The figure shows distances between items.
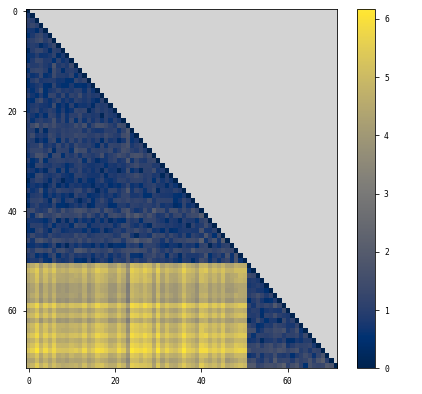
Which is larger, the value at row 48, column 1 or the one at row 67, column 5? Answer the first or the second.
the second
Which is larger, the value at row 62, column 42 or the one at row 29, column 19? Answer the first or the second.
the first
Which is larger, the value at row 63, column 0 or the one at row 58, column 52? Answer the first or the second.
the first
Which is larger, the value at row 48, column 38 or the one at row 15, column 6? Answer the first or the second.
the first
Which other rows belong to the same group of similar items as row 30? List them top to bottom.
0, 1, 2, 3, 4, 5, 6, 7, 8, 9, 10, 11, 12, 13, 14, 15, 16, 17, 18, 19, 20, 21, 22, 23, 24, 25, 26, 27, 28, 29, 31, 32, 33, 34, 35, 36, 37, 38, 39, 40, 41, 42, 43, 44, 45, 46, 47, 48, 49, 50
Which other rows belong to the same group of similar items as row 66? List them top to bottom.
51, 52, 53, 54, 55, 56, 57, 58, 59, 60, 61, 62, 63, 64, 65, 67, 68, 69, 70, 71
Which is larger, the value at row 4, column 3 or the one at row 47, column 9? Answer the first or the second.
the first
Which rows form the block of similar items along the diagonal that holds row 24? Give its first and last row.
0 to 50
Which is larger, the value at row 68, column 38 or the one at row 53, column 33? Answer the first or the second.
the first
